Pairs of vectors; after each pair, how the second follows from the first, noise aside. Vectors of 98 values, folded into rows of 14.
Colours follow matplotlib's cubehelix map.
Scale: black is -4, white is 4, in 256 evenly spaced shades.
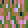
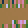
partly zeroed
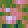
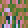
sign-scrambled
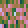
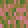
shrunk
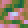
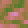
shrunk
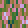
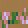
partly zeroed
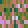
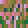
sign-scrambled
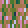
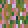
shuffled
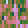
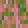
shrunk
